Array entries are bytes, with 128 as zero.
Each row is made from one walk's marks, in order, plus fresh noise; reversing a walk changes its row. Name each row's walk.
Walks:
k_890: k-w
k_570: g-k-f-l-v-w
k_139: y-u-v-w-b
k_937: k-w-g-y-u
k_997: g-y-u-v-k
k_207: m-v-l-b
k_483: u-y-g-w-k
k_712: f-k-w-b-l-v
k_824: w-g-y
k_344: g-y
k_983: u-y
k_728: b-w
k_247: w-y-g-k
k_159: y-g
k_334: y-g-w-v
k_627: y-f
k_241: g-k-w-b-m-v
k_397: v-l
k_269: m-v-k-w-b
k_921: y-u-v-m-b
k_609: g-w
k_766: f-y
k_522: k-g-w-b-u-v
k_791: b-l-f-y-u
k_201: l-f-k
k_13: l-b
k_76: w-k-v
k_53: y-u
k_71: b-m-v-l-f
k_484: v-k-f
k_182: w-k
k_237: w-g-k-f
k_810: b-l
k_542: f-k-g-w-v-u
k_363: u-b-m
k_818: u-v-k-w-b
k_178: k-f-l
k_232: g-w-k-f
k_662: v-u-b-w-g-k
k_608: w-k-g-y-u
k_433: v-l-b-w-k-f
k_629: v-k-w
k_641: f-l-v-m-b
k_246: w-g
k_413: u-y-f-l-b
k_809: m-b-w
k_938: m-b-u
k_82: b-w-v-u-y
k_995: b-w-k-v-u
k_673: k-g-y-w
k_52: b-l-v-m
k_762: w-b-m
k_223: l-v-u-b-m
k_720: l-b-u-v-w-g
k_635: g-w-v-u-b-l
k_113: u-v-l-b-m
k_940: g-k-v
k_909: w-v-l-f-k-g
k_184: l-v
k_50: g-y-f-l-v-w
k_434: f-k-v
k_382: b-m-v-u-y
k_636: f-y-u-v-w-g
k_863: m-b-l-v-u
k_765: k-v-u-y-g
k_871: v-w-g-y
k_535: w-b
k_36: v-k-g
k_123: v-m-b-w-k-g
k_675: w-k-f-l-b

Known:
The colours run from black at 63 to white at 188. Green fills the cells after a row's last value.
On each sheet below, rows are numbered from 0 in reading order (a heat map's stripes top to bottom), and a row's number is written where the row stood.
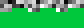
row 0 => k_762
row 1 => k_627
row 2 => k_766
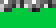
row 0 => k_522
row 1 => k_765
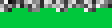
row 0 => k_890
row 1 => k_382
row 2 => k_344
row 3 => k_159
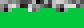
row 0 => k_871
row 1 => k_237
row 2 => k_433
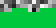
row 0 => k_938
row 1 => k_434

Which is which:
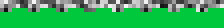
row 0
k_36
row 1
k_484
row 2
k_397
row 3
k_52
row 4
k_712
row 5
k_629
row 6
k_909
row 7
k_570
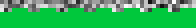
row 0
k_232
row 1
k_184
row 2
k_635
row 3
k_223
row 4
k_201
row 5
k_247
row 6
k_178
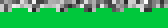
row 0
k_641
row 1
k_542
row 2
k_241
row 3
k_123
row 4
k_71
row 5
k_673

